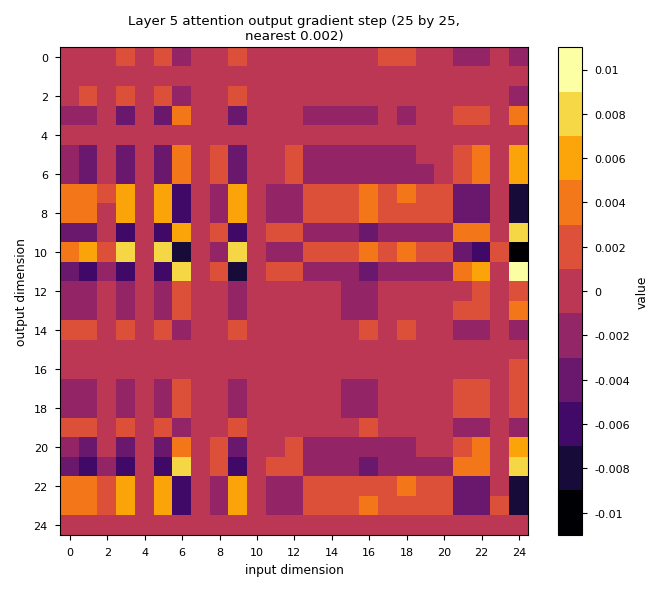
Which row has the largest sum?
10
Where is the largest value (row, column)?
11 24
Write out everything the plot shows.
Title: Layer 5 attention output gradient step (25 by 25, nearest 0.002)
x-axis: input dimension, ticks 0 2 4 6 8 10 12 14 16 18 20 22 24
y-axis: output dimension, ticks 0 2 4 6 8 10 12 14 16 18 20 22 24 (0 at the top)
Colour bar: value, ticks -0.01 -0.008 -0.006 -0.004 -0.002 0 0.002 0.004 0.006 0.008 0.01
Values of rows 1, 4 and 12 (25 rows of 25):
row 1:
0 0 0 0 0 0 0 0 0 0 0 0 0 0 0 0 0 0 0 0 0 0 0 0 0
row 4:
0 0 0 0 0 0 0 0 0 0 0 0 0 0 0 0 0 0 0 0 0 0 0 0 0
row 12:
-0.002 -0.002 0 -0.002 0 -0.002 0.002 0 0 -0.002 0 0 0 0 0 -0.002 -0.002 0 0 0 0 0 0.002 0 0.002
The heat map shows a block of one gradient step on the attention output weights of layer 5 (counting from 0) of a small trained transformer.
